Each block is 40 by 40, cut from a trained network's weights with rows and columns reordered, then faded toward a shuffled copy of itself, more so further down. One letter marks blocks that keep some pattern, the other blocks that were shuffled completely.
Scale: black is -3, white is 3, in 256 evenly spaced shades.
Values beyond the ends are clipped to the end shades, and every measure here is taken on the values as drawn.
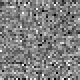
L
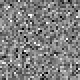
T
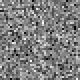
T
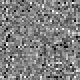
L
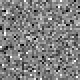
T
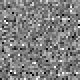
L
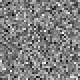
T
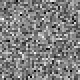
T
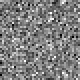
L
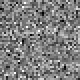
T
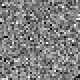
T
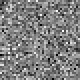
L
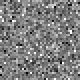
T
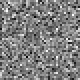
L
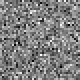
T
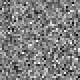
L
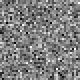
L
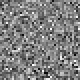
L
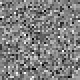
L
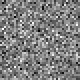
T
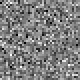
T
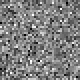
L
